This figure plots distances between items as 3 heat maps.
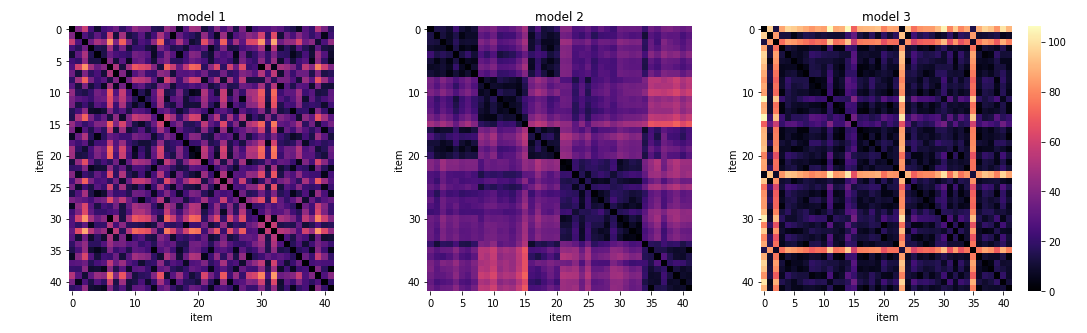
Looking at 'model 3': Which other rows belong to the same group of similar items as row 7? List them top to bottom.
1, 3, 4, 5, 6, 8, 9, 10, 11, 12, 13, 14, 15, 16, 17, 18, 19, 20, 21, 22, 24, 25, 26, 27, 28, 29, 30, 31, 32, 33, 34, 36, 37, 38, 39, 40, 41
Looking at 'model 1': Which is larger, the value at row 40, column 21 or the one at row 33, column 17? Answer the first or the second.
the first
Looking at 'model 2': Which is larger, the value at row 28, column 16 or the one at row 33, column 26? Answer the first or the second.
the first
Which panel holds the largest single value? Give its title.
model 3
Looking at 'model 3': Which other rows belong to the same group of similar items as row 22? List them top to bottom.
1, 3, 4, 5, 6, 7, 8, 9, 10, 11, 12, 13, 14, 15, 16, 17, 18, 19, 20, 21, 24, 25, 26, 27, 28, 29, 30, 31, 32, 33, 34, 36, 37, 38, 39, 40, 41
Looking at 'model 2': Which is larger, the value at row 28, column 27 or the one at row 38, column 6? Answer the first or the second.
the second
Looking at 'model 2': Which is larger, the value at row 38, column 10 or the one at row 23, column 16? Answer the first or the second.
the first
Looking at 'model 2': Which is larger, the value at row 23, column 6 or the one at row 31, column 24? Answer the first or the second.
the first
